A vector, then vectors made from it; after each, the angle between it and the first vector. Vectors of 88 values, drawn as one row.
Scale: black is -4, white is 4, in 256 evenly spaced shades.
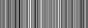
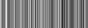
partly aligned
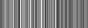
partly aligned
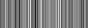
nearly parallel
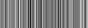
nearly opposite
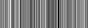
partly opposed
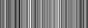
nearly parallel
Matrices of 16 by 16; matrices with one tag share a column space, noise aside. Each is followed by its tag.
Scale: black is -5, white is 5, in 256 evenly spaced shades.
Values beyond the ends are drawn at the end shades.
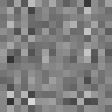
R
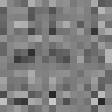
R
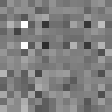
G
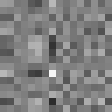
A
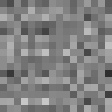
A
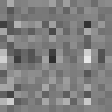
R
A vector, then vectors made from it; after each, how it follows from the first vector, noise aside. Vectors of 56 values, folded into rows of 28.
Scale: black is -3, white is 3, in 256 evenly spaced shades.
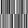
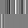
partly zeroed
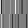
partly zeroed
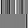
partly zeroed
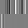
partly zeroed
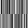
copied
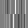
partly zeroed
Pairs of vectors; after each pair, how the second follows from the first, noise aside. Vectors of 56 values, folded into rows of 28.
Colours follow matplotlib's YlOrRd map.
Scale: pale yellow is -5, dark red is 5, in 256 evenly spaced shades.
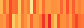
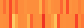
partly zeroed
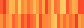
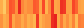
negated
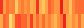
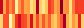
scaled up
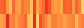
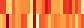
scaled up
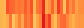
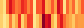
scaled up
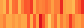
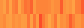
shrunk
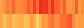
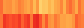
negated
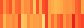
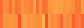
shrunk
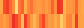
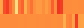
partly zeroed
